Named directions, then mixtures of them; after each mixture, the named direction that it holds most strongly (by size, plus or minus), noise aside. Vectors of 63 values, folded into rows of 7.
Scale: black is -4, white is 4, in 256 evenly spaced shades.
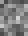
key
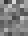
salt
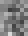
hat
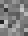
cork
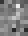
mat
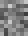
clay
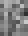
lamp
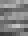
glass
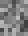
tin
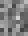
tin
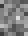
key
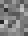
cork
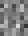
cork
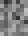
lamp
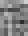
hat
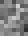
mat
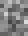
lamp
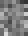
clay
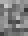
lamp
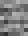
glass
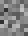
cork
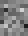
cork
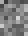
key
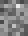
mat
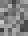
tin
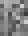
lamp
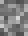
key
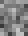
key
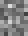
clay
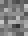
key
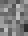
tin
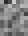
salt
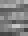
glass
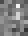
mat
